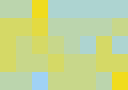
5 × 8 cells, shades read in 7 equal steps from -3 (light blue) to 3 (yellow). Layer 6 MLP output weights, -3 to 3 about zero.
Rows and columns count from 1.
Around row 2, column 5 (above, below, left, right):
-2 -1 -1 -1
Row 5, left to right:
-1 -1 -3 0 0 0 -1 3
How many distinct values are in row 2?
4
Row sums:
-9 0 -2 4 -3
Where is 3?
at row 1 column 3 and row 5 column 8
